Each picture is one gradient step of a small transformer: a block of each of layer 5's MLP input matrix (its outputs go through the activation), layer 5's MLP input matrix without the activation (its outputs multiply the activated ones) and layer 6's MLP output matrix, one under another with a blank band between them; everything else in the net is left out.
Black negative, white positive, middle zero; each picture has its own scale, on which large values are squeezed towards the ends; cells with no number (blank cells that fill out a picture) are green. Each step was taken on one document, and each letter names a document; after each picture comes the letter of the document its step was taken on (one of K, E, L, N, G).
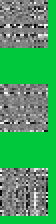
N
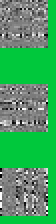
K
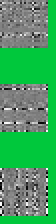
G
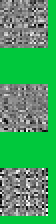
N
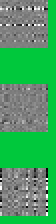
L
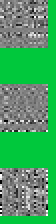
N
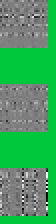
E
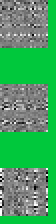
G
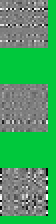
L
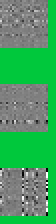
E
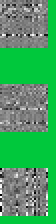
K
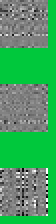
E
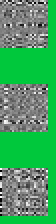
N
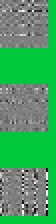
E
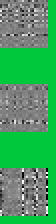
E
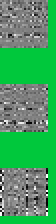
G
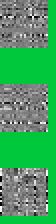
G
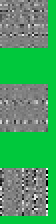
E
